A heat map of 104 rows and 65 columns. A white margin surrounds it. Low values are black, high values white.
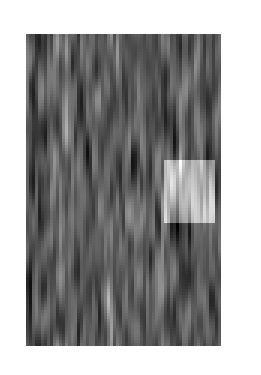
Most values sit low, with a long tail of high ones. The middle right is the roughest part. The middle right is the ninth with the highest average. In the middle right lies a patch that is higher than the rest. Streaks run downward.
